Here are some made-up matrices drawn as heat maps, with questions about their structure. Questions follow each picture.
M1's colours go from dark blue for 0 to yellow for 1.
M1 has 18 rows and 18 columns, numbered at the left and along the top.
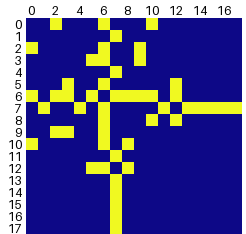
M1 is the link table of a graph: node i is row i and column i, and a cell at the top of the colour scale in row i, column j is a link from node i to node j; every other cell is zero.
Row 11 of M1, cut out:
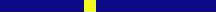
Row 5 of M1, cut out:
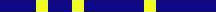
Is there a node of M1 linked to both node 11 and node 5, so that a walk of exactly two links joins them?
no
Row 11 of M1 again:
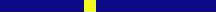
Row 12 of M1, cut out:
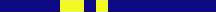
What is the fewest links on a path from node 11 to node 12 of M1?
3
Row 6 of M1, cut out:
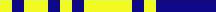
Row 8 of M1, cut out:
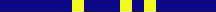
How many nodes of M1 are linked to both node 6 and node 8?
2
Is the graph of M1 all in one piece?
yes
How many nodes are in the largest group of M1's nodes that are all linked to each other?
3
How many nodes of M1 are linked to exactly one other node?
8
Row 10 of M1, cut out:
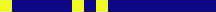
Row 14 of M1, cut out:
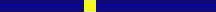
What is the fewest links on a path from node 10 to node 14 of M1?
3
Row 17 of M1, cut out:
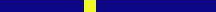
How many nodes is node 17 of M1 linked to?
1
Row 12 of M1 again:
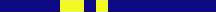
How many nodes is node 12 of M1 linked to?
3
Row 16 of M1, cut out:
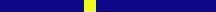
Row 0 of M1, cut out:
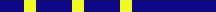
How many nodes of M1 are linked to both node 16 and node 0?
0
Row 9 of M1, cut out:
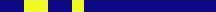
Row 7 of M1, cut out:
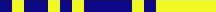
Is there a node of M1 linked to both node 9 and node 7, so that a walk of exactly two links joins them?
yes
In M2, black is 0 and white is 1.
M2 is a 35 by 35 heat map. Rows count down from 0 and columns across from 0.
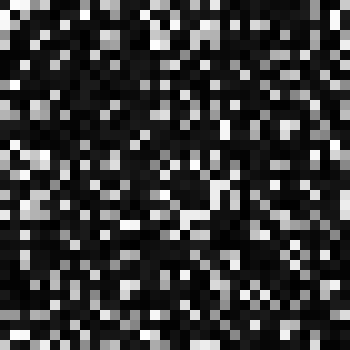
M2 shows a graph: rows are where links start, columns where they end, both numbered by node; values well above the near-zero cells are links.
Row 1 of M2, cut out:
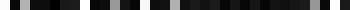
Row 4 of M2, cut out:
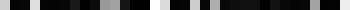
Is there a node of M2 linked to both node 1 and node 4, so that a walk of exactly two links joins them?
yes
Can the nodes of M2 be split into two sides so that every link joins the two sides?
no
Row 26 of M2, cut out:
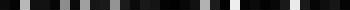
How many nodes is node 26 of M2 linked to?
7
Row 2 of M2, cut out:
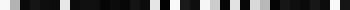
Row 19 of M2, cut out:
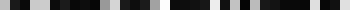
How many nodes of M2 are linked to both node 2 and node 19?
5
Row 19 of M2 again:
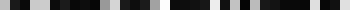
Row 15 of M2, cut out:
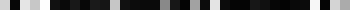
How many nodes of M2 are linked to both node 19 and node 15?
8
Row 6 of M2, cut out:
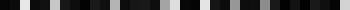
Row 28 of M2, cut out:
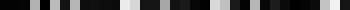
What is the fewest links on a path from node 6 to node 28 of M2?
2
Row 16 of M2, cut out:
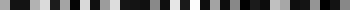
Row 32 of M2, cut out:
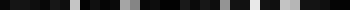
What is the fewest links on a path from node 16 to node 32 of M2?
2
